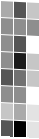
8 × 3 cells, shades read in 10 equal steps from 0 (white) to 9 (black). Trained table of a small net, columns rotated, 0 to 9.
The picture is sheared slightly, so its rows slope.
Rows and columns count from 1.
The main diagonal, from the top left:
3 4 0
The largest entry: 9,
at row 8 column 2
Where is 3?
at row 1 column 1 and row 7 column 2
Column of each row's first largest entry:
2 1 2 2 1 1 2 2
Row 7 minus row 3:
-2 -3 1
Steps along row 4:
up down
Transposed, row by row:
3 4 4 4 6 4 2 6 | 6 4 6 8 5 4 3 9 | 2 4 0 2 2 0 1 1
